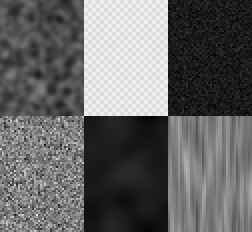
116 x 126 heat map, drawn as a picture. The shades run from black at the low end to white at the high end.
The table splits into 2 rows of 3 panels. Panel 1,1: low, blotchy. Panel 1,2: very high, checkered, faint in contrast. Panel 1,3: very low, fine-grained, faint in contrast. Panel 2,1: middling, fine-grained, strong in contrast. Panel 2,2: very low, smooth, faint in contrast. Panel 2,3: middling, streaked downward.
